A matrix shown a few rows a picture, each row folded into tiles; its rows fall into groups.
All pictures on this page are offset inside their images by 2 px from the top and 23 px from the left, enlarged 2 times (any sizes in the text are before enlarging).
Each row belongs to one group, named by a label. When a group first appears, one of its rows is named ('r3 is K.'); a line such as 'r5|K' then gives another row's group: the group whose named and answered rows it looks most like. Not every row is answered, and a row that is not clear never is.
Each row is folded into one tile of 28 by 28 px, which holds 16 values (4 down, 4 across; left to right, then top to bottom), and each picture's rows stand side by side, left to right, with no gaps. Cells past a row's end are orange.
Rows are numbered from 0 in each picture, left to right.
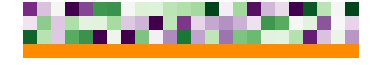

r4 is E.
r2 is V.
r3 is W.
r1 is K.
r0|E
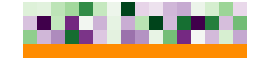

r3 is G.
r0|V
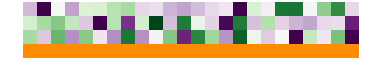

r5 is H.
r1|V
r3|E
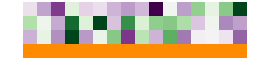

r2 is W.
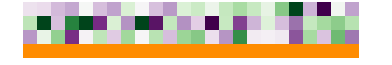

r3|V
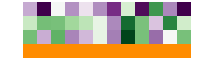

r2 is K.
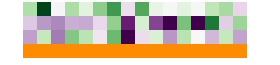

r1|H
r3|G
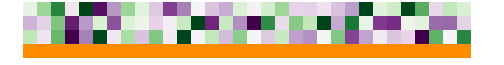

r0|H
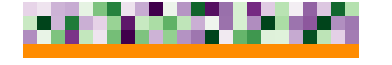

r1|H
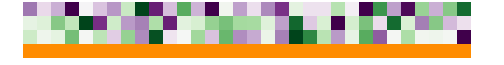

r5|E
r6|K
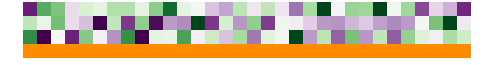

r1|V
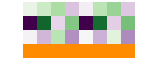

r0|G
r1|G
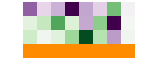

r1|E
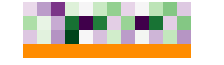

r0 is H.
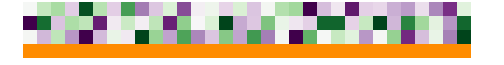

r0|G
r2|E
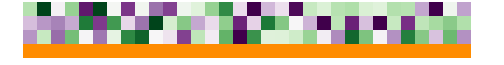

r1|K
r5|V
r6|V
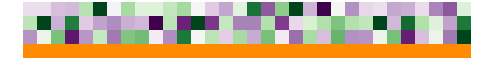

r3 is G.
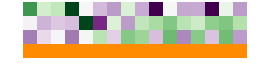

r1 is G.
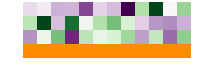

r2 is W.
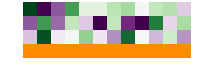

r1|V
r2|G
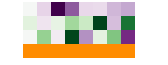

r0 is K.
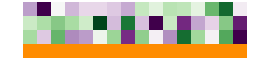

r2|V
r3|H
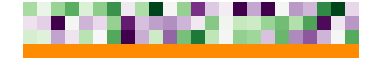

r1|H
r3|E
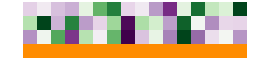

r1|H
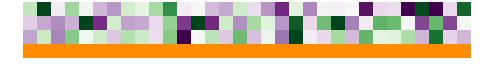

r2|H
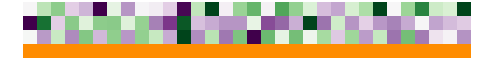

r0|G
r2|E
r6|W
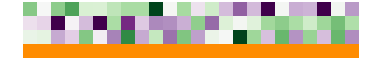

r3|K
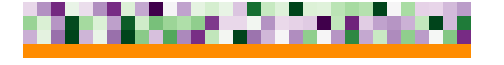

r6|W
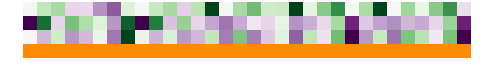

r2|G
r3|W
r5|H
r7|H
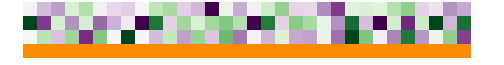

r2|G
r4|G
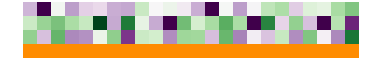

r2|E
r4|G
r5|V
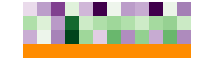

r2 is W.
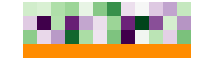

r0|V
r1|H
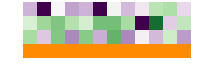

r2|G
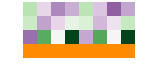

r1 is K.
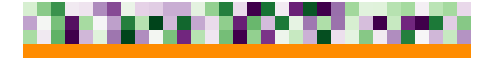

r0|H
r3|H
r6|V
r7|G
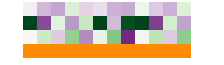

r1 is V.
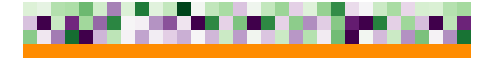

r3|G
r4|G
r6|G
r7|V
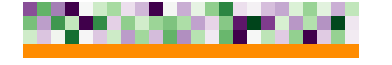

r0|K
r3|H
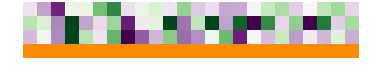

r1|H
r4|G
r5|G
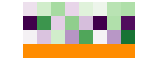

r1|V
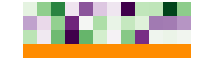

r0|H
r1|E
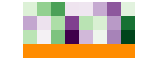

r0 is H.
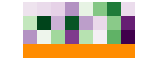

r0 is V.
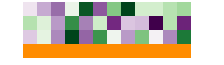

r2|V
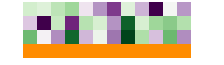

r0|V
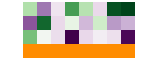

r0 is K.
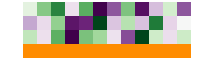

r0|H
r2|E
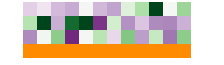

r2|W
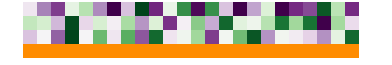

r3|K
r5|K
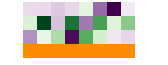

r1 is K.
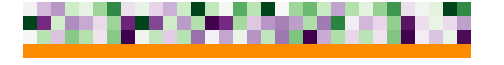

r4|W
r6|H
